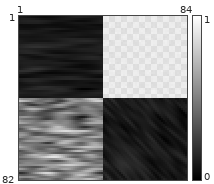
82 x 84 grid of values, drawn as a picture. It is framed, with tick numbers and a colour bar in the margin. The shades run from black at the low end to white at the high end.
The table splits into 2 rows of 2 panels. Panel 1,1: very low, streaked across, faint in contrast. Panel 1,2: very high, checkered, faint in contrast. Panel 2,1: middling, streaked across, strong in contrast. Panel 2,2: very low, slanting down to the right, faint in contrast.
